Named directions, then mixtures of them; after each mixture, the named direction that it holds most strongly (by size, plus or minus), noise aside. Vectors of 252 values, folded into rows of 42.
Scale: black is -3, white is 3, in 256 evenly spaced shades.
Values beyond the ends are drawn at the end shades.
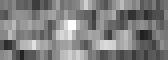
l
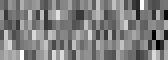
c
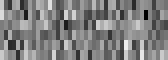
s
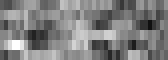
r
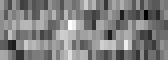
l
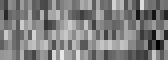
c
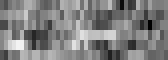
r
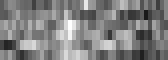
l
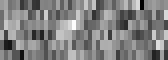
c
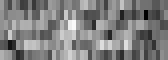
l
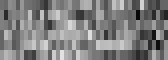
c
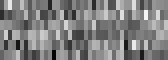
s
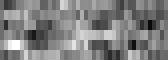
r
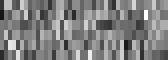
s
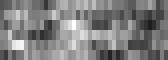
r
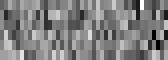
c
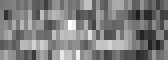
l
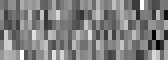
c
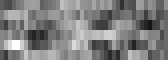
r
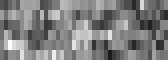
r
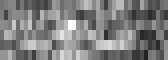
l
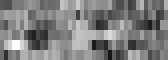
r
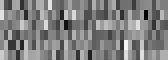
s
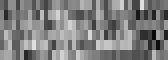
c
